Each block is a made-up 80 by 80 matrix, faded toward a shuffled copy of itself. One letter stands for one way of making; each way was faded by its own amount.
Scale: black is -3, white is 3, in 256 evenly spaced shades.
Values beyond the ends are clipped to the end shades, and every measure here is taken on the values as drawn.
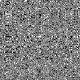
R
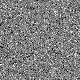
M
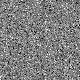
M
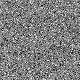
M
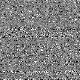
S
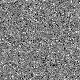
M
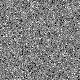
M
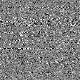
S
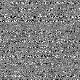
S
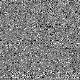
S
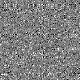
R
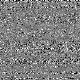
S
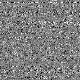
S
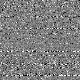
S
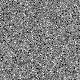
M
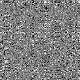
R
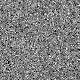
M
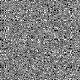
R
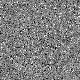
M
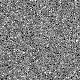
M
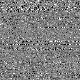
S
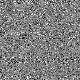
S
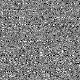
S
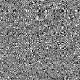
R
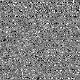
S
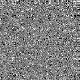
R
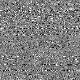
S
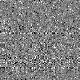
R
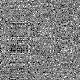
R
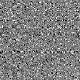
R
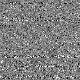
S
